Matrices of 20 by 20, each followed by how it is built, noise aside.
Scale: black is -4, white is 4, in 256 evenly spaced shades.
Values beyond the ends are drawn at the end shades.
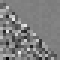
lower triangular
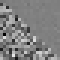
lower triangular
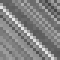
Toeplitz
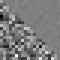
lower triangular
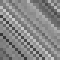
Toeplitz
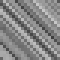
Toeplitz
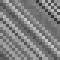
Toeplitz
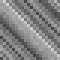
Toeplitz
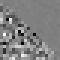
lower triangular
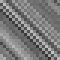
Toeplitz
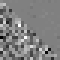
lower triangular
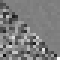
lower triangular
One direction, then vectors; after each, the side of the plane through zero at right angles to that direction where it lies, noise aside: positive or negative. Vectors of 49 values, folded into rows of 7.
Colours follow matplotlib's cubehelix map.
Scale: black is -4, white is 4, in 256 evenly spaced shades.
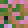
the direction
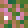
negative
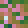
negative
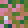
negative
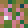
negative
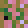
positive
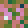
negative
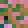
positive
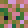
positive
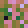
positive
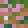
negative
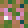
negative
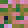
positive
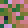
positive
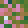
negative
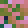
positive
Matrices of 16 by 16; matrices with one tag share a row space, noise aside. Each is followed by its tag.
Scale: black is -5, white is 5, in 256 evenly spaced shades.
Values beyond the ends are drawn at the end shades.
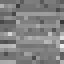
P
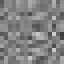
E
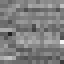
P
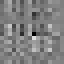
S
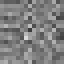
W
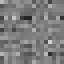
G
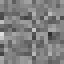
G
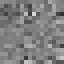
W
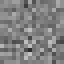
W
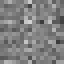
W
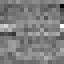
P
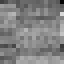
P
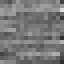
P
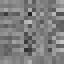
W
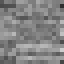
P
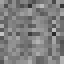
E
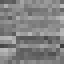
P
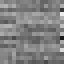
P
